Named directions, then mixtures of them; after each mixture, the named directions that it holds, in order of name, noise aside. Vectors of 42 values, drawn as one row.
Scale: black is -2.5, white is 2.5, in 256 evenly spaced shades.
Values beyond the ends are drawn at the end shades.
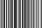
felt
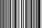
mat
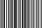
felt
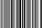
mat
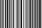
felt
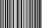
felt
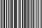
felt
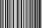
felt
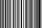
felt, mat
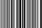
mat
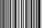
mat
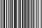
felt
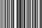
felt, mat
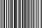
felt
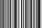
mat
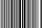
felt, mat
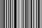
felt, mat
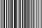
felt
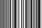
mat
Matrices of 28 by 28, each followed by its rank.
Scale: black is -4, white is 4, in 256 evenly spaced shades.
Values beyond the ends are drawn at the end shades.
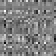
three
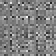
three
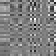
two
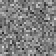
full rank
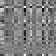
two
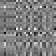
two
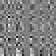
three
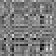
three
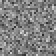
full rank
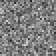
full rank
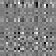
two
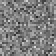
full rank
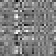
three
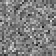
full rank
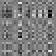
two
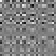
two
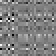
two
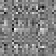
three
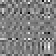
three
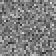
full rank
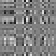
two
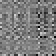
three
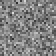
full rank
